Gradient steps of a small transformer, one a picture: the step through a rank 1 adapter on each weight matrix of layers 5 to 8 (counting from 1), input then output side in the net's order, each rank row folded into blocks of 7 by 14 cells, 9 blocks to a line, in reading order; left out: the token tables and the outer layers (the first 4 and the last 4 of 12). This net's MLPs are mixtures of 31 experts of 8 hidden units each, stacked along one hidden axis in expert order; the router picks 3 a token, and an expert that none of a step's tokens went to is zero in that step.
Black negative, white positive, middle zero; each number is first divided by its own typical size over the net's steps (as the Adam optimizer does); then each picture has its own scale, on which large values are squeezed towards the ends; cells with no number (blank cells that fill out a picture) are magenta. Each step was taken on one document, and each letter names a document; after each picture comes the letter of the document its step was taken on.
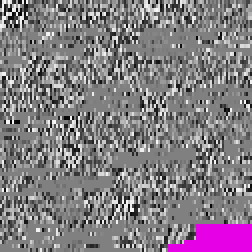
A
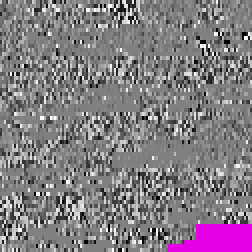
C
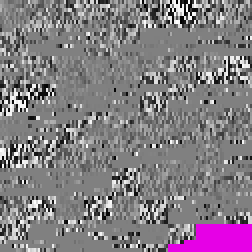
A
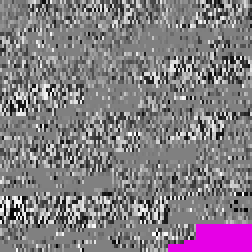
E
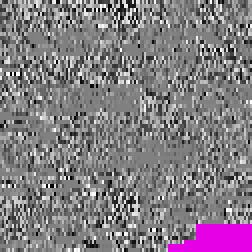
C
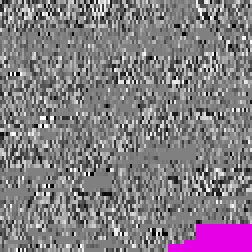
C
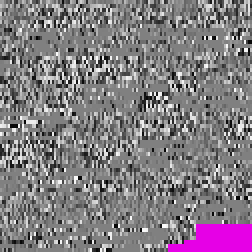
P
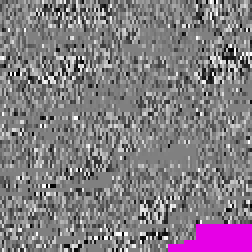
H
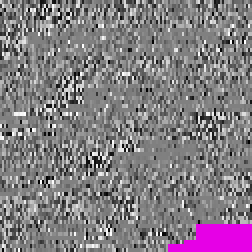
H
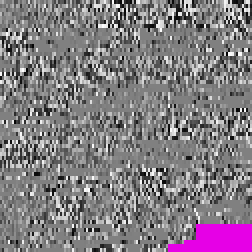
P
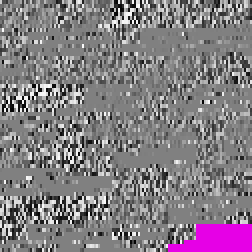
E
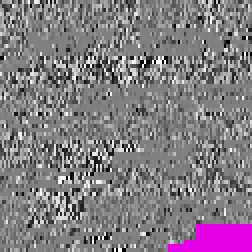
H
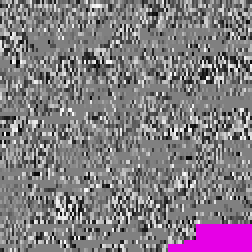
P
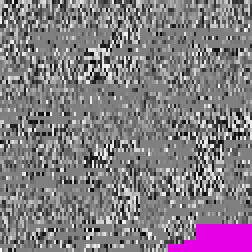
P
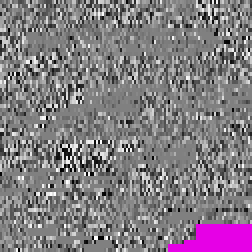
C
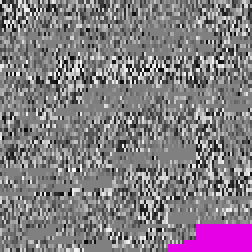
E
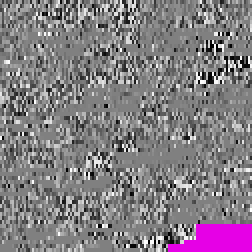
C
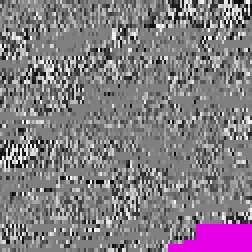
P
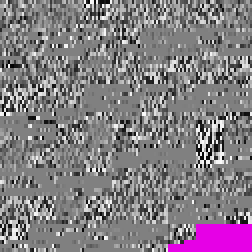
A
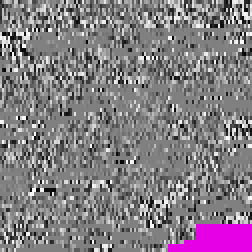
P
